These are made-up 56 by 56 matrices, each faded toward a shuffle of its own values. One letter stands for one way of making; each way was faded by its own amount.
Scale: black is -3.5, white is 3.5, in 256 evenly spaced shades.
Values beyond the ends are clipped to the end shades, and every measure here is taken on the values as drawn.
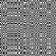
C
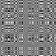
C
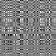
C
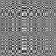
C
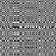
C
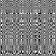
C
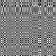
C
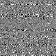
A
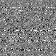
A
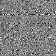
A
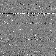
A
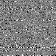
A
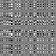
C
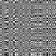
C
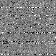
A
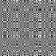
C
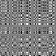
C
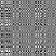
C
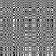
C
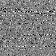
A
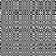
C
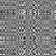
C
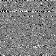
A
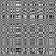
C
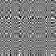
C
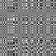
C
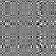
C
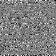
A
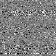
A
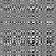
C
